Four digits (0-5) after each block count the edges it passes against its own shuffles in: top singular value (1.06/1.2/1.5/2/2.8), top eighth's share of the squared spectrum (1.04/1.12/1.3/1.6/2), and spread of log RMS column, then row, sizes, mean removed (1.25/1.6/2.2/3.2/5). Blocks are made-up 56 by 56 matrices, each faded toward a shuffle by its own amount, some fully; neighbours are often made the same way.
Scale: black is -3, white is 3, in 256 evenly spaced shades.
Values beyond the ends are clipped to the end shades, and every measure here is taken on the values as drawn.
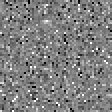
2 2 0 0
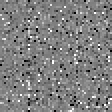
2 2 1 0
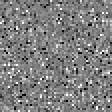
2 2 0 1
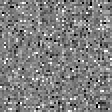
3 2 1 1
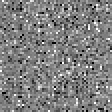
3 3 1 0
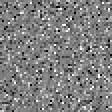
0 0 0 0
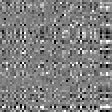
5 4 3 3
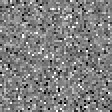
1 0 0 0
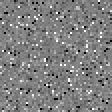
0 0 0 0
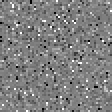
0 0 0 0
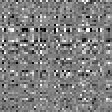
4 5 3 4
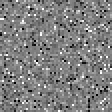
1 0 0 0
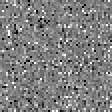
3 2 1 1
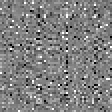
4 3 2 2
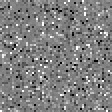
0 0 0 0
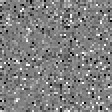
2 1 0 0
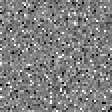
1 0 0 0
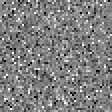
0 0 0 0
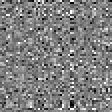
4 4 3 2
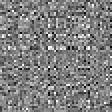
4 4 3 3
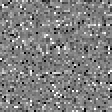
3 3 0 1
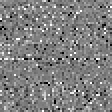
3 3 0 2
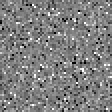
0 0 0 0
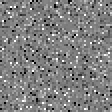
0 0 0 0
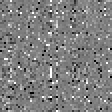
3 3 2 1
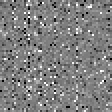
3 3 2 1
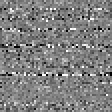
2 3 0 3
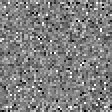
0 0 0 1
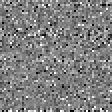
1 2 0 2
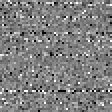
2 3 0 3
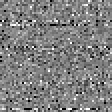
2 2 0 3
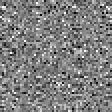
3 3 2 2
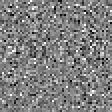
4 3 2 2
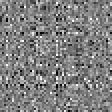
4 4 2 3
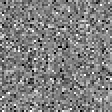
3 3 1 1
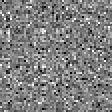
3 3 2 1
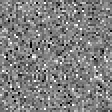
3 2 0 0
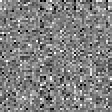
4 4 2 2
